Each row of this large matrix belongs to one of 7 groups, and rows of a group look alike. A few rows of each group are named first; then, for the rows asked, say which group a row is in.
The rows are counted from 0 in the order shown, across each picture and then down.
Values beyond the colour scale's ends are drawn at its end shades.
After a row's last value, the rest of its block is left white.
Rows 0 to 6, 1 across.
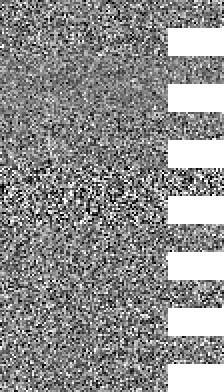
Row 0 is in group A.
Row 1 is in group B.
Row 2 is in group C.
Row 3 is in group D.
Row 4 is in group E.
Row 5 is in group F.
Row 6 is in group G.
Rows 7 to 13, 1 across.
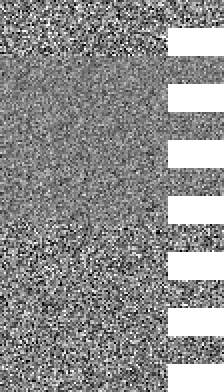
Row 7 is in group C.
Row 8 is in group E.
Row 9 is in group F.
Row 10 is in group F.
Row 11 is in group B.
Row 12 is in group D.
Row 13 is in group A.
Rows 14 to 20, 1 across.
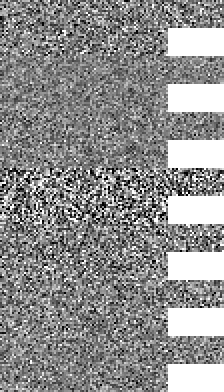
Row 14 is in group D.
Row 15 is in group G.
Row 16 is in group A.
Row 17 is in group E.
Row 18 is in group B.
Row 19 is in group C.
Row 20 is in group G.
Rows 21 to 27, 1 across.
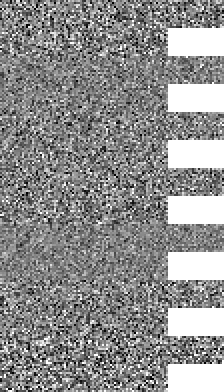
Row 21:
A
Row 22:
D
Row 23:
E
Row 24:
A
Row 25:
E
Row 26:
D
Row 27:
F
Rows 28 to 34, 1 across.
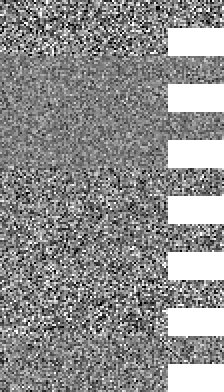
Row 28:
B
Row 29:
C
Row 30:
F
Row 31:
A
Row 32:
B
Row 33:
G
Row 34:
D
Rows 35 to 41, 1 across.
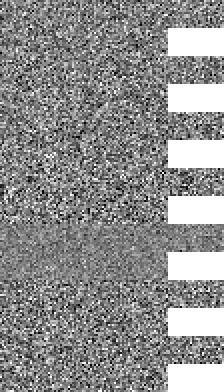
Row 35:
G
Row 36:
A
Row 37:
B
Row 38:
D
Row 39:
B
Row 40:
B
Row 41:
F
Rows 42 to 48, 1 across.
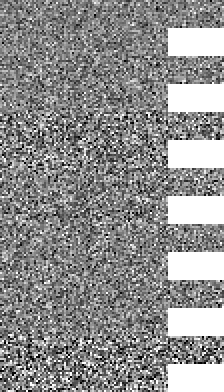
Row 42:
B
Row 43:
B
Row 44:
B
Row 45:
G
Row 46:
E
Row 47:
F
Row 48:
F
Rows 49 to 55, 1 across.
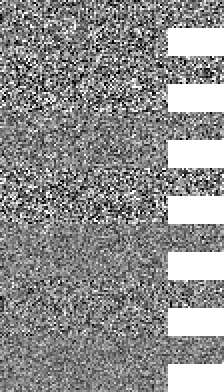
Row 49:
G
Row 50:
B
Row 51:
B
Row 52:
B
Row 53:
F
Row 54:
D
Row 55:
F
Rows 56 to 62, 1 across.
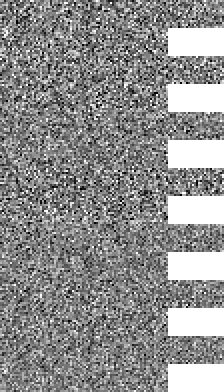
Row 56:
E
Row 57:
G
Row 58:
C
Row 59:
B
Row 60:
A
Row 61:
E
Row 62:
E
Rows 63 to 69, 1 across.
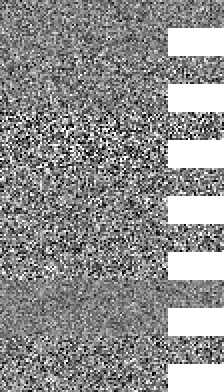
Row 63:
A
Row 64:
C
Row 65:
A
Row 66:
G
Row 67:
B
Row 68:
B
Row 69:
B
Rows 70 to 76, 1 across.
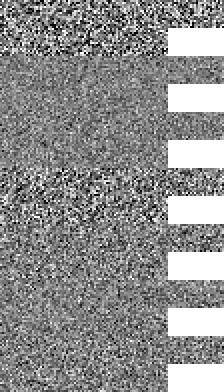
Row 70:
D
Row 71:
B
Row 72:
E
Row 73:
E
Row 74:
F
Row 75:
C
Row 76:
A
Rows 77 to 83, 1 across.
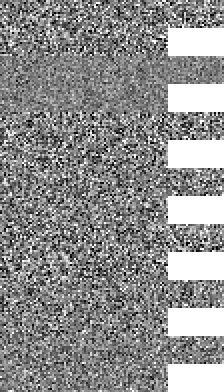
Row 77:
C
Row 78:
A
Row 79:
D
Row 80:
F
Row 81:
C
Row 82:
D
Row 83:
F
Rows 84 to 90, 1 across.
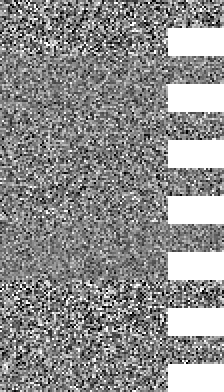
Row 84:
B
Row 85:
G
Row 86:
C
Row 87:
B
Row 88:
A
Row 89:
A
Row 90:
E
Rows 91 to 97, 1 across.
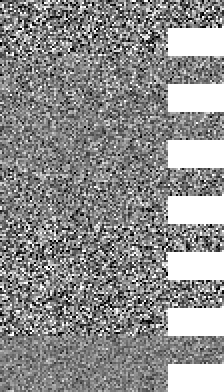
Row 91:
F
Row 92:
A
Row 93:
G
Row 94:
F
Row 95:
B
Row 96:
F
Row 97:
F
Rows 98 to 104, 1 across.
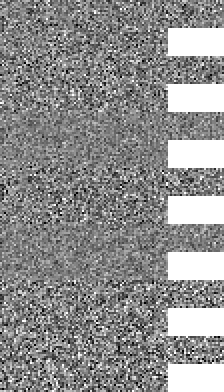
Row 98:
D
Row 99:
A
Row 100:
D
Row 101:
D
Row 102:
G
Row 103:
G
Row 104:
C
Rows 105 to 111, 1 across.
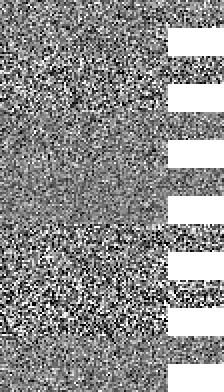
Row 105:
C
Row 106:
F
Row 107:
E
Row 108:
F
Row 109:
C
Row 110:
C
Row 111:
A
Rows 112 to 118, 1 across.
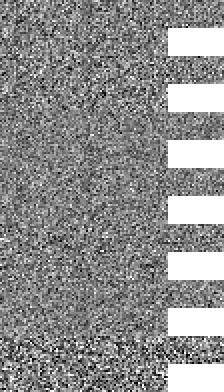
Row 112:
E
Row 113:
E
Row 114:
A
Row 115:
E
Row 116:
F
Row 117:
G
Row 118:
C
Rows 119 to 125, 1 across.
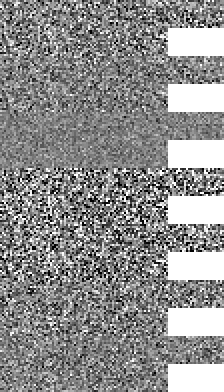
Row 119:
C
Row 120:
C
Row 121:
B
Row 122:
C
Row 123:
C
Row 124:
D
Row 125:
B
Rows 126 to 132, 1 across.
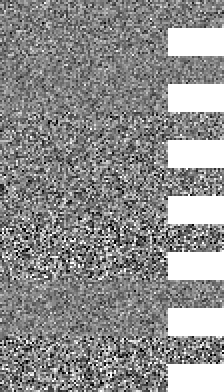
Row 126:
F
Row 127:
E
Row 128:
G
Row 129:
D
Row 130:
A
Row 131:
F
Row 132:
A
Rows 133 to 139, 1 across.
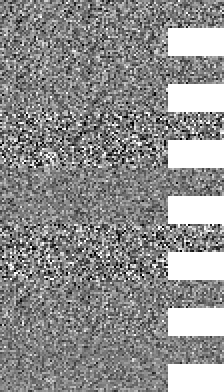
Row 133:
E
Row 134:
E
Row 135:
B
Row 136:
F
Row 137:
C
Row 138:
E
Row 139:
B
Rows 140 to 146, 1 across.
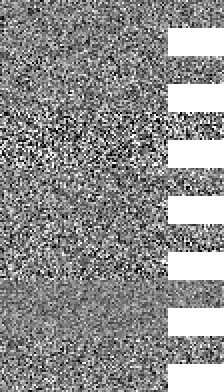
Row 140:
D
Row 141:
A
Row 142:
B
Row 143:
C
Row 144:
C
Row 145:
B
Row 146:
B
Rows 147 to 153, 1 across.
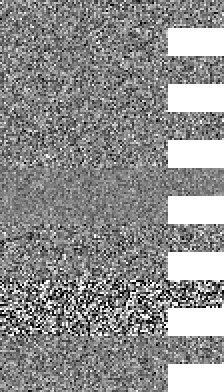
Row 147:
G
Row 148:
D
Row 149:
B
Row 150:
E
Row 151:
D
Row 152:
F
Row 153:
B
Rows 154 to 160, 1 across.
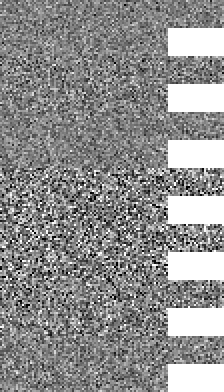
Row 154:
B
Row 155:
A
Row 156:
C
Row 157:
C
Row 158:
C
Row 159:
A
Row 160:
G
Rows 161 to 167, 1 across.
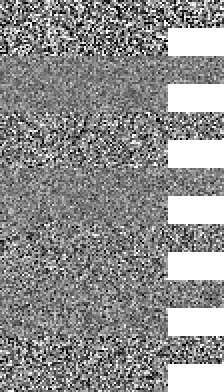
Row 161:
C
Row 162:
G
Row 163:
B
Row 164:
C
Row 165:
D
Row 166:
A
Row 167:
F
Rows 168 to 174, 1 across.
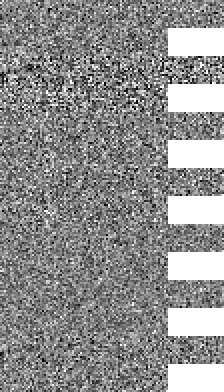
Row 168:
G
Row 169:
D
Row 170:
B
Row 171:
B
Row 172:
A
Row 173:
B
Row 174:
D
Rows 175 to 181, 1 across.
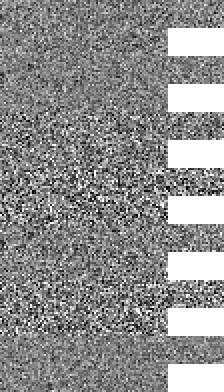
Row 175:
G
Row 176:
D
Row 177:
A
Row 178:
C
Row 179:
D
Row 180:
G
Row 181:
C
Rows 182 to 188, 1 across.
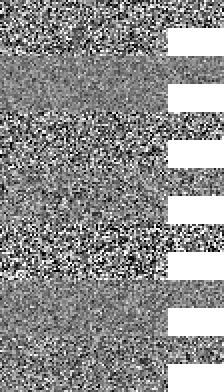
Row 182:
G
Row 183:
C
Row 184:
F
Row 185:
D
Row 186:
G
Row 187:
G
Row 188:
B
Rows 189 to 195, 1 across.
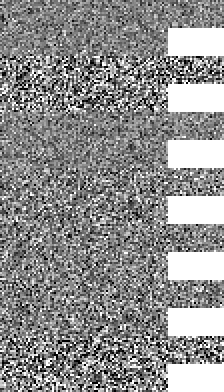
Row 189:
D
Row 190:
E
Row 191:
G
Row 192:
G
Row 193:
E
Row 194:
A
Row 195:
B
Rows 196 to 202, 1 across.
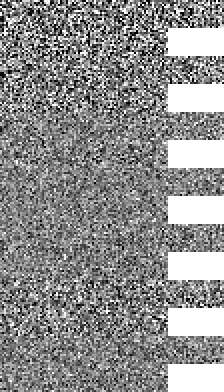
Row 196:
D
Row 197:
D
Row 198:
G
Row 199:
B
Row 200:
D
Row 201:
C
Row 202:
C
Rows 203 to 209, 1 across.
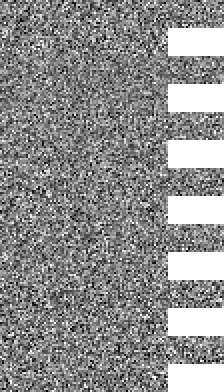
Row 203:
E
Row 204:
F
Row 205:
G
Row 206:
F
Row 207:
E
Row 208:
F
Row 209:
C
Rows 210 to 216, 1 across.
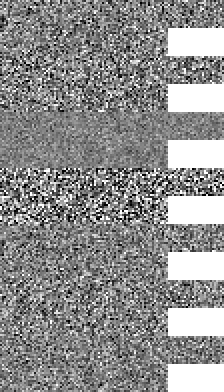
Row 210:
D
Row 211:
A
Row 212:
A
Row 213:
G
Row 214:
D
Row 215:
E
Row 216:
A
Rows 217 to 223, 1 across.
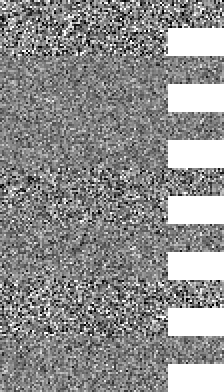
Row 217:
D
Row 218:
B
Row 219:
A
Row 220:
D
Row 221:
B
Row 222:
C
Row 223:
E
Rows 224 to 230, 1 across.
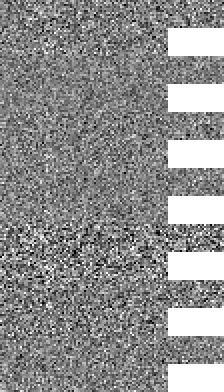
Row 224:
B
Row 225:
A
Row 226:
B
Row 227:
B
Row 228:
B
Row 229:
F
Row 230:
E
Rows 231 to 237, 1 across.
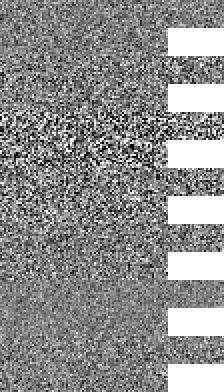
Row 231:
G
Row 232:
D
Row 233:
G
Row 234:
B
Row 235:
F
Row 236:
E
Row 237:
C
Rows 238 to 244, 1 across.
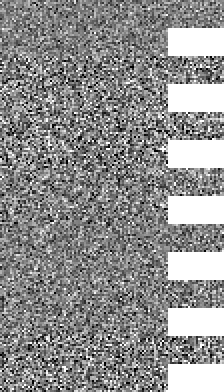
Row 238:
G
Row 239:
B
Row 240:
C
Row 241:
C
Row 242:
F
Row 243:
D
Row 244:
D
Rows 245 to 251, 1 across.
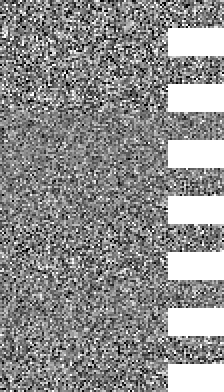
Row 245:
E
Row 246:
A
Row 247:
D
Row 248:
C
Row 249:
A
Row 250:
E
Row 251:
C
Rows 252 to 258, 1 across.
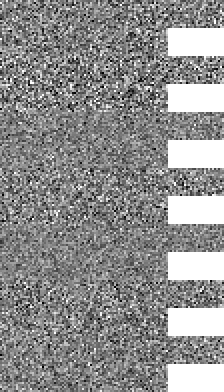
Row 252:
G
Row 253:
G
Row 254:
B
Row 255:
C
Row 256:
G
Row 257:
A
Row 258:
G
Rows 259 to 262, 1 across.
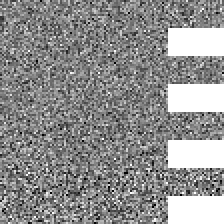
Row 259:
D
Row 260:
A
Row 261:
F
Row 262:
B
